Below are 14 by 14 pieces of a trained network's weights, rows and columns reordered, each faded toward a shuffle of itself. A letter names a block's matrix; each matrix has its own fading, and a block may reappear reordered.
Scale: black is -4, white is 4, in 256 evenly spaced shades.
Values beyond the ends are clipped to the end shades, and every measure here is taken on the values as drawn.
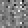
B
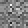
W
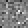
B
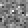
B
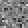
B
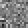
W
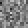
W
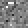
B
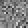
W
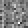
B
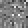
B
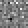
B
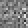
W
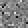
B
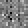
B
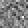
W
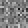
W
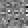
W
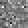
B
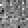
B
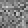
W
